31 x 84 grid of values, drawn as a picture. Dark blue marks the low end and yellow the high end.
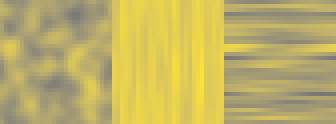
It is made of 1 by 3 panels. Panel 1,1: high, blotchy. Panel 1,2: very high, streaked downward, faint in contrast. Panel 1,3: high, streaked across.
